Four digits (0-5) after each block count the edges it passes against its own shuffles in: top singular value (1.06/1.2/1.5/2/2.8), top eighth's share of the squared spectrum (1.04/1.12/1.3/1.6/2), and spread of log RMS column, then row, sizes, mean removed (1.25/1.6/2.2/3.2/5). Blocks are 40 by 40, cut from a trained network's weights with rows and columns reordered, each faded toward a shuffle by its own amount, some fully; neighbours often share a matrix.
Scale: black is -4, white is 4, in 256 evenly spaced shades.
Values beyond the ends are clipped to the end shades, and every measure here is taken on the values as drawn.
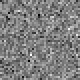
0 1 0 0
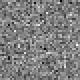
0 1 0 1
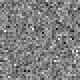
0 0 0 0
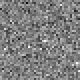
1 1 0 0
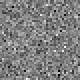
0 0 0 0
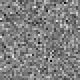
0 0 0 0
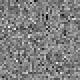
2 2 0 0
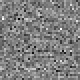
2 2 0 1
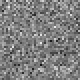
2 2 0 0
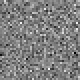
2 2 0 0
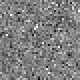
0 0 0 0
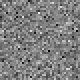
0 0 0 0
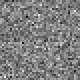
1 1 0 0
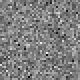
0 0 0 0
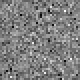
0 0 0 0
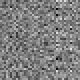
3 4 2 0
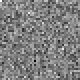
1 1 0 0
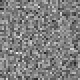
3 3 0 0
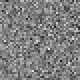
1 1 0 0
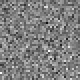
2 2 0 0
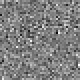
2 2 0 0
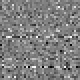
3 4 0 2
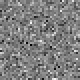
0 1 0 0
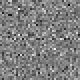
2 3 0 2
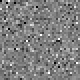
1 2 0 1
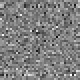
3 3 0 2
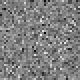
1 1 0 0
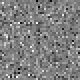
2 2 0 0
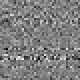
3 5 0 3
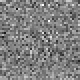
3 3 1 2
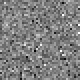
2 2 0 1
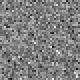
1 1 0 0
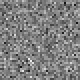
1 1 0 0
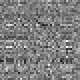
3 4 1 2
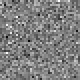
1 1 0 0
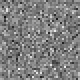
0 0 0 0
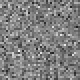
2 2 0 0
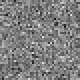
2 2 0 0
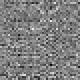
4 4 1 3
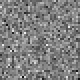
2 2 0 1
